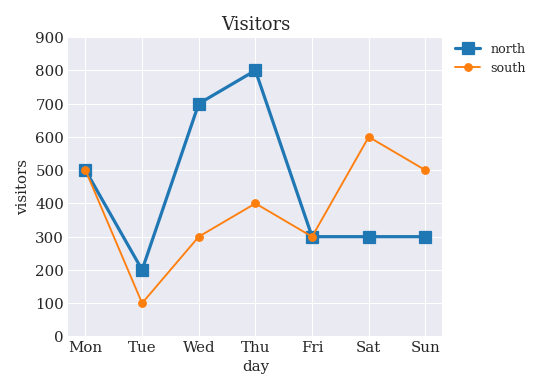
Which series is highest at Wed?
north
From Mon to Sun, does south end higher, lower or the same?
the same
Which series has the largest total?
north
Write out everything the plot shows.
Title: Visitors
x-axis: day, ticks Mon Tue Wed Thu Fri Sat Sun
y-axis: visitors, ticks 0 100 200 300 400 500 600 700 800 900
Legend: north, south
Values:
north: 500 200 700 800 300 300 300
south: 500 100 300 400 300 600 500
